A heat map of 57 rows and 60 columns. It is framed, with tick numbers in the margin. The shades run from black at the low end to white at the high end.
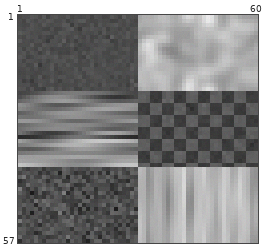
The table splits into 3 rows of 2 panels. Panel 1,1: low, fine-grained, faint in contrast. Panel 1,2: high, blotchy. Panel 2,1: middling, streaked across, strong in contrast. Panel 2,2: low, checkered. Panel 3,1: low, fine-grained. Panel 3,2: high, streaked downward.
